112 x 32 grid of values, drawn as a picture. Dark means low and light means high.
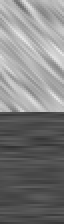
It is made of 2 by 1 panels. Panel 1,1: high, slanting down to the right. Panel 2,1: low, streaked across, faint in contrast.
